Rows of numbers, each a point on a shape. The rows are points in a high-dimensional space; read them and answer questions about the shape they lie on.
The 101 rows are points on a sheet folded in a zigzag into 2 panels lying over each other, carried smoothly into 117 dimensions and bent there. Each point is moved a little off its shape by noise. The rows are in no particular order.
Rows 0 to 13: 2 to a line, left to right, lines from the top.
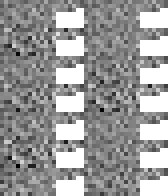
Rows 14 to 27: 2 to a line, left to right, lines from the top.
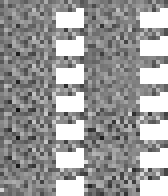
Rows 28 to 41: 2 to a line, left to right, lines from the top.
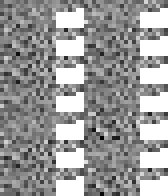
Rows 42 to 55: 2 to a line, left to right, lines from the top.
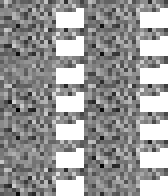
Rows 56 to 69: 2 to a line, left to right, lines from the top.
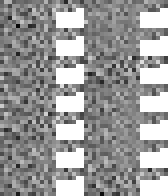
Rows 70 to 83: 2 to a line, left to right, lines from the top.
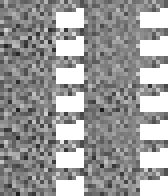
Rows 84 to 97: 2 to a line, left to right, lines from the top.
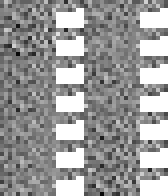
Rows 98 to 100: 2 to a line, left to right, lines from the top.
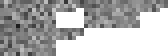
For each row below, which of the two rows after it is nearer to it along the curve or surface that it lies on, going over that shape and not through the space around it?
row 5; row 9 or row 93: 9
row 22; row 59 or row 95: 59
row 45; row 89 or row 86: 86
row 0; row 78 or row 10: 10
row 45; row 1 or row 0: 0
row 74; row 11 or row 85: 85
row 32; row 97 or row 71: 97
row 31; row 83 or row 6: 6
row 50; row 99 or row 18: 18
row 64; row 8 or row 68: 68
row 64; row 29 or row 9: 9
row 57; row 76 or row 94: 94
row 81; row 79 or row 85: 79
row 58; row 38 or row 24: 38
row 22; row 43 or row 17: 17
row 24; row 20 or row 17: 17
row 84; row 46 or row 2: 2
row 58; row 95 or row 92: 95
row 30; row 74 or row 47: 74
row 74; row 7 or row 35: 7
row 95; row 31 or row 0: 0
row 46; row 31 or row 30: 31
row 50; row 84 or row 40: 40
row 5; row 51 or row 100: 100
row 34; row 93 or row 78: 78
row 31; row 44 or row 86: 44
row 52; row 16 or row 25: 25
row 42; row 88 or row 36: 36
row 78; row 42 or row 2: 2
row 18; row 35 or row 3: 3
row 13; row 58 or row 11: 58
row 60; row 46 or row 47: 47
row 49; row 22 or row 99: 22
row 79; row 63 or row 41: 63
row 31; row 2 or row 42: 2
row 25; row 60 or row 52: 52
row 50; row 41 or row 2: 2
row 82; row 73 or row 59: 59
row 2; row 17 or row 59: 17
